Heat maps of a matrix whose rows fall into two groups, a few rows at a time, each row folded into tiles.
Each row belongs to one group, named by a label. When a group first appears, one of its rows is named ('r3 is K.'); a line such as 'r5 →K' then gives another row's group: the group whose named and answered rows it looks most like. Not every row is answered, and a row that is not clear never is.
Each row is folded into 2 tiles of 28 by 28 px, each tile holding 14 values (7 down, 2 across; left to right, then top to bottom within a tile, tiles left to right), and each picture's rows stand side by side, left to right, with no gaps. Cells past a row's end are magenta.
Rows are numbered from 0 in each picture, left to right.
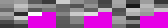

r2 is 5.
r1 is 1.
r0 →1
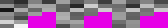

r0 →5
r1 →5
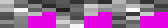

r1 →5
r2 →1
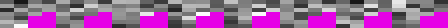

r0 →5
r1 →5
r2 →1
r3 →1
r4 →1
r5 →5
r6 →5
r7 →1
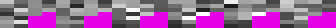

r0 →5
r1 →5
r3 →1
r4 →1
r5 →1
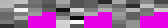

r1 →5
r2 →5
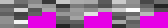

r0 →5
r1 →1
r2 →1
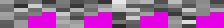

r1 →5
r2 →1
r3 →5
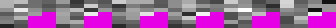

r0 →1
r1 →5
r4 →1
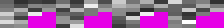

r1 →5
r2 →1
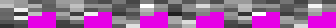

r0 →1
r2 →5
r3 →5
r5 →5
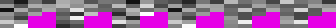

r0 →5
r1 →1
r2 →5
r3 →5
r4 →5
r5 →5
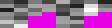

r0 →5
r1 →5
